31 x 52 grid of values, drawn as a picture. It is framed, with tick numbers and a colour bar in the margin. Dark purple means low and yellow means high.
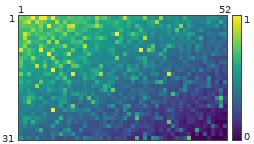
Odd rows or columns: none. Ninth with the lowest average: bottom right. Mirror symmetry: none. Slope: up to the top left. Stripes: none.
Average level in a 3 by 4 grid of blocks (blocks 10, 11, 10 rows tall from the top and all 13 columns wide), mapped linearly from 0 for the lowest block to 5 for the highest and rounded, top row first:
5 4 3 2 / 4 3 2 1 / 2 2 1 0
